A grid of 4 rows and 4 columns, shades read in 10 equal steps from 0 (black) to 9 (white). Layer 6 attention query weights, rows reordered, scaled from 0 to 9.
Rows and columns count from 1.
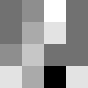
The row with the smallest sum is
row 3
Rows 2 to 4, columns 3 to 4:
8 4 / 4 4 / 0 8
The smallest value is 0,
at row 4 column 3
